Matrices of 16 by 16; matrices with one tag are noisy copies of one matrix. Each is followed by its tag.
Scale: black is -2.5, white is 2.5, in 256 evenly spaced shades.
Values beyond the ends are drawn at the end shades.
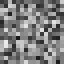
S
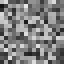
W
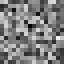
W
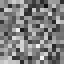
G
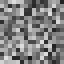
G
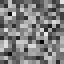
S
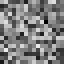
W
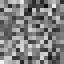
G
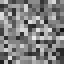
W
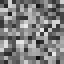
S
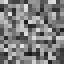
W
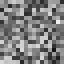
G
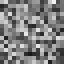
W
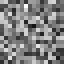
W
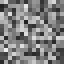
W
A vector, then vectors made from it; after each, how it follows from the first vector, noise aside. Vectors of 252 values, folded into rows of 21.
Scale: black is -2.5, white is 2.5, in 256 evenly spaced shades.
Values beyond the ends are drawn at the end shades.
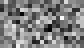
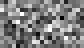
negated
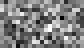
negated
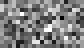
negated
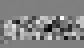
partly zeroed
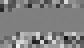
partly zeroed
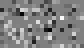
partly zeroed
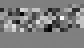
partly zeroed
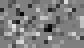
partly zeroed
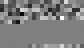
partly zeroed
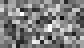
negated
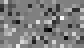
partly zeroed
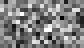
negated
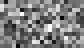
negated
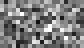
negated
